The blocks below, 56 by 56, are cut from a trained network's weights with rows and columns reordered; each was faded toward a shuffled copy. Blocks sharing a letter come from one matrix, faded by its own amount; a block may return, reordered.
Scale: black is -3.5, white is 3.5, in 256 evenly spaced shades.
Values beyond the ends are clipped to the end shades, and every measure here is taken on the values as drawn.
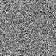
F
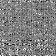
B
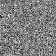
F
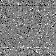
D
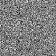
F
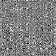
B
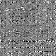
B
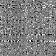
B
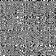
B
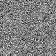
F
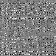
B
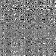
B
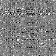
B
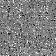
D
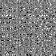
B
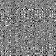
B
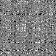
B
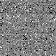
D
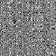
B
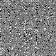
D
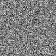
F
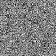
F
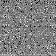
D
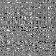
B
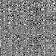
B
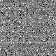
D
